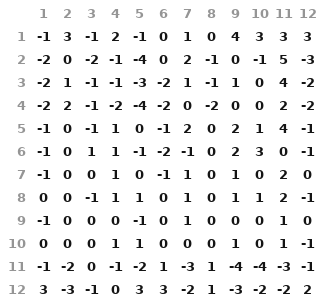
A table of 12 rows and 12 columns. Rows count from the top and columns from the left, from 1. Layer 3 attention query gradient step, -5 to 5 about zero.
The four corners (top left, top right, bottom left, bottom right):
-1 3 3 2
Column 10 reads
3 -1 0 0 1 3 0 1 0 0 -4 -2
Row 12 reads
3 -3 -1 0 3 3 -2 1 -3 -2 -2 2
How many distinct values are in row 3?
6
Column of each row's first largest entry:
9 11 11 2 11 10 11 11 7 4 6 1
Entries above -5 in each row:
12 12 12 12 12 12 12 12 12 12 12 12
